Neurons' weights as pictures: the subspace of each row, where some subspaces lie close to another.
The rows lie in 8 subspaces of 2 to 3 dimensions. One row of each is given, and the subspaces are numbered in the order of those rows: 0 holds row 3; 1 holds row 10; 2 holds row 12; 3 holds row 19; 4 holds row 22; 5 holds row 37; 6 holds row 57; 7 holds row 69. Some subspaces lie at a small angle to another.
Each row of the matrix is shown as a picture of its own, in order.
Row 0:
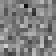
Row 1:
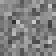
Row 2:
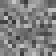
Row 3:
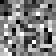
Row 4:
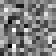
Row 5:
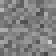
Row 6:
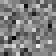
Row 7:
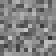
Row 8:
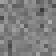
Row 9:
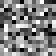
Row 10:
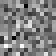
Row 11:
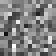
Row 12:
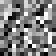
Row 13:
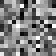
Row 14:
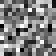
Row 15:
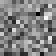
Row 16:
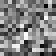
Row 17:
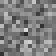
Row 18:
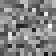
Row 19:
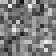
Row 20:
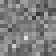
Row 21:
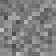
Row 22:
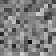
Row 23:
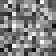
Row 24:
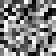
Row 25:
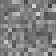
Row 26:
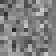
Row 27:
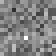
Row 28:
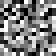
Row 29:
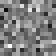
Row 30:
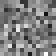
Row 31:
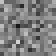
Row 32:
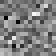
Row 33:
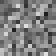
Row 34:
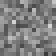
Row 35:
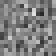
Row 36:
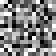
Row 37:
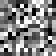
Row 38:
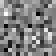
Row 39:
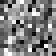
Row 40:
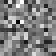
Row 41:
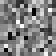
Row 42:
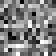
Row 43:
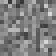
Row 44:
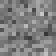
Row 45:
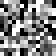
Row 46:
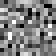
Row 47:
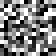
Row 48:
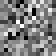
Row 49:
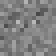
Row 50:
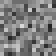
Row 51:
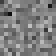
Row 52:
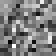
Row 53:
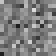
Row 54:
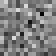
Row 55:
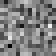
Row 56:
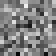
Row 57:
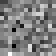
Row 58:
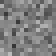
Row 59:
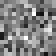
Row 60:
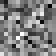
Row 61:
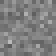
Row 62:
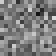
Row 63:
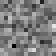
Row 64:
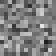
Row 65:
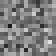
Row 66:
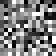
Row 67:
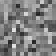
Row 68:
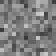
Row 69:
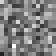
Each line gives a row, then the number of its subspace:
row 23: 0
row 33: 2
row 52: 0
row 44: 6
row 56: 1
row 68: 6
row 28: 4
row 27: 5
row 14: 6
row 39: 3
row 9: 4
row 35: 3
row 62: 5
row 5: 5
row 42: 0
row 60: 1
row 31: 7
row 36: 0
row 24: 4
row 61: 7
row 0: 3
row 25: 4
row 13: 7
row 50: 6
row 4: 7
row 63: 0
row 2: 4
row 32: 1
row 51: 0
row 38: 0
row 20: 5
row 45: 7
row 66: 4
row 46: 1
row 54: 1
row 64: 3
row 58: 7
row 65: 5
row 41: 5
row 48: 5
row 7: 3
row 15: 4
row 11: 2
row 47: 4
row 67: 0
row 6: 1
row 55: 1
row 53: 7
